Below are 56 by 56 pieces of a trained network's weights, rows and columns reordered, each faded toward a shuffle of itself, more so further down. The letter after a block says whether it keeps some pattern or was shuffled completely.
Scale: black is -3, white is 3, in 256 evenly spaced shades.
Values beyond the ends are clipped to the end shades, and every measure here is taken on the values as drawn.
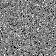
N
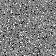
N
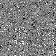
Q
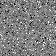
N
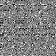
Q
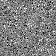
N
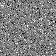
N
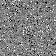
N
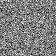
N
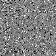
Q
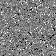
N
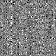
Q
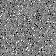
N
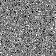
N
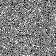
N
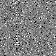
Q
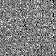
Q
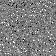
N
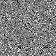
Q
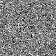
N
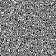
Q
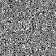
Q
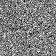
N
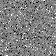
N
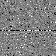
Q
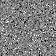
N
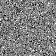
N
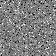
N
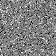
N
